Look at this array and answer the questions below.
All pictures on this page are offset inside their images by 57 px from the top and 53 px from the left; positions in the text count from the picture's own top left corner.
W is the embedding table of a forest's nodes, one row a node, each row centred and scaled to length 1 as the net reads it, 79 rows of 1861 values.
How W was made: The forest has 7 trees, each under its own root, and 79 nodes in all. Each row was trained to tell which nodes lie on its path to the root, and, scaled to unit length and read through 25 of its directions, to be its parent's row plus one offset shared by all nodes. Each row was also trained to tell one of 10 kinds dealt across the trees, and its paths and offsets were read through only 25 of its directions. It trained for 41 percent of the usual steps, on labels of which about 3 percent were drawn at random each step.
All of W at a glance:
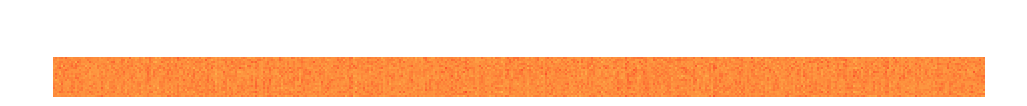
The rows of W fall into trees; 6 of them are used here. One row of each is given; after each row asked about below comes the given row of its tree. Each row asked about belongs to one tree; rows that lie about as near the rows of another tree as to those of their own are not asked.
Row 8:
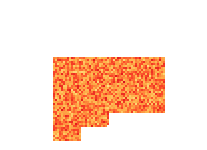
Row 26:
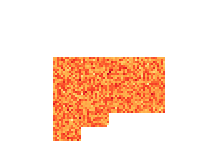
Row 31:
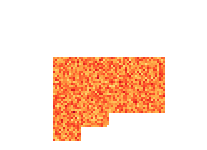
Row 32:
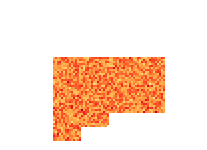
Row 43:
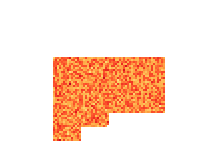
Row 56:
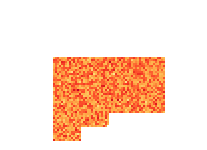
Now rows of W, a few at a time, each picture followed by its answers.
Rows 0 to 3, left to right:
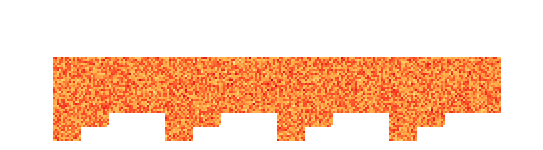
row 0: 43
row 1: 26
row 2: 8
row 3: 26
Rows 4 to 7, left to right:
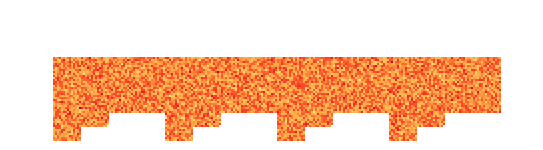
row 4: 31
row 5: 32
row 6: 56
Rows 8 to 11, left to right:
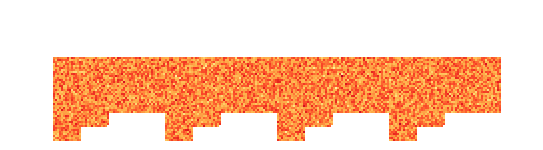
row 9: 56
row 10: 8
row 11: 56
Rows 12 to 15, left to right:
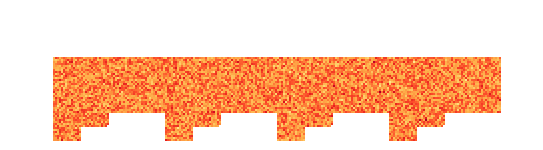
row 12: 8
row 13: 26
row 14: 32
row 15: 26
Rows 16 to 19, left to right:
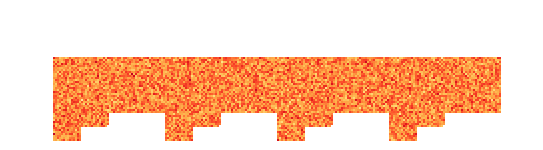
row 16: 8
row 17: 56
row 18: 31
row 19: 31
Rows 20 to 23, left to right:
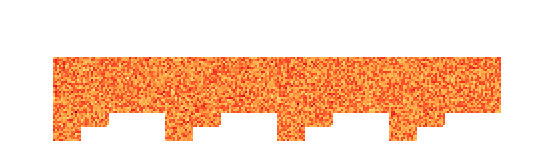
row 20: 56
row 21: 56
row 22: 43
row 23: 31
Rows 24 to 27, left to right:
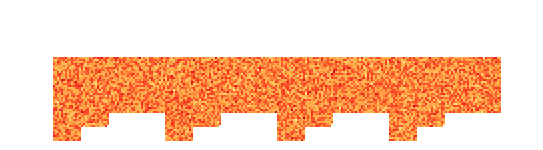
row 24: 32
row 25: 26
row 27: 26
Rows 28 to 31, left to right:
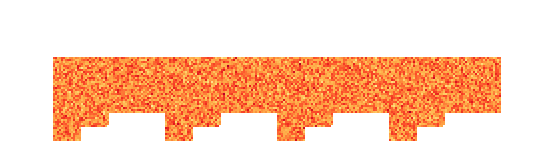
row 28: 32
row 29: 32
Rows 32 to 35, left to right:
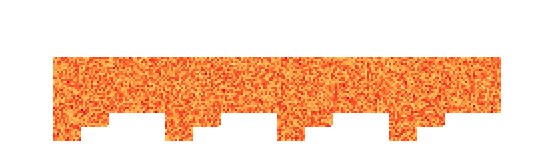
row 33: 43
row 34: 26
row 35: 32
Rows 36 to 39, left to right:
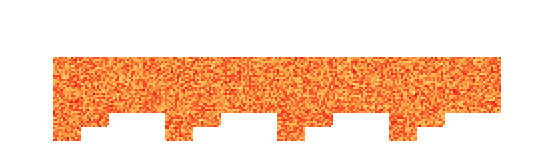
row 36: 26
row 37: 8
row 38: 26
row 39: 32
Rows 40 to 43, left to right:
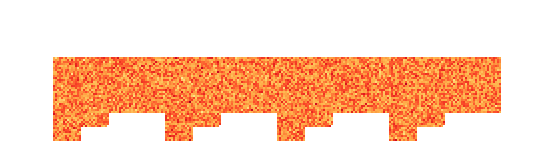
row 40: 56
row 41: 26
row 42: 8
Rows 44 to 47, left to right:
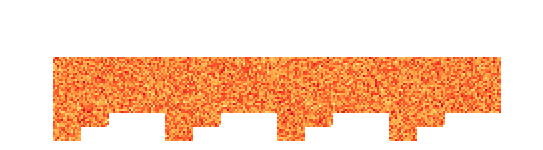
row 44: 8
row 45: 56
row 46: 26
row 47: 56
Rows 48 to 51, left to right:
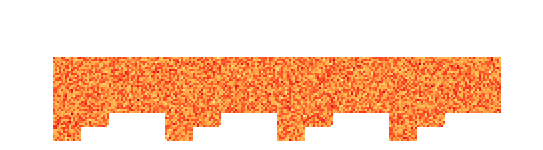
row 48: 8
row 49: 8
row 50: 43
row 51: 32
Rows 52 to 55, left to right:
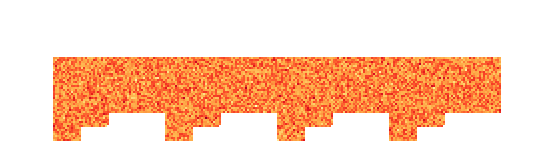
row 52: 43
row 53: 31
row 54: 8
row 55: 32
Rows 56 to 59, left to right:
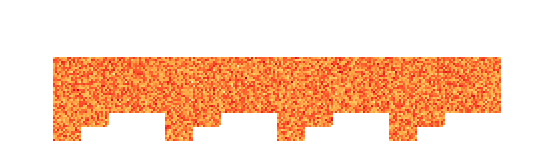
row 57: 8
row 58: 31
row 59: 56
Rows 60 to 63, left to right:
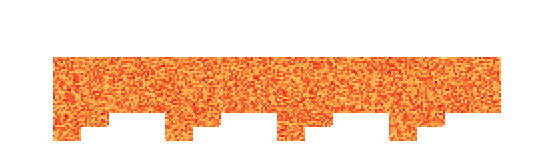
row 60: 8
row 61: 8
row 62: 26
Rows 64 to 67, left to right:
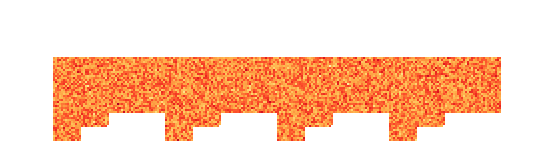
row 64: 8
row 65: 26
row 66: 32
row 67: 31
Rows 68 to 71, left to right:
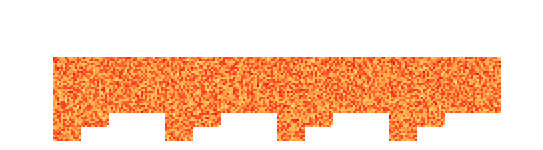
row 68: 56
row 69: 31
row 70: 56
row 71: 56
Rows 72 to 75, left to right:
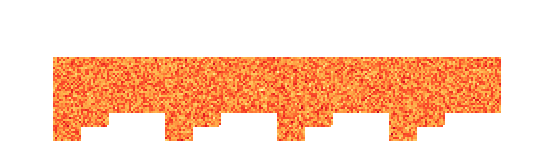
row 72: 8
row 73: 32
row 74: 26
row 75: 31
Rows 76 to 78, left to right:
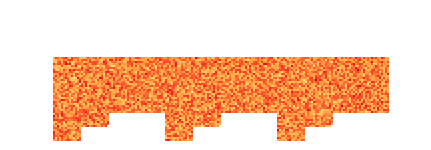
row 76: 32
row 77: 26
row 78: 56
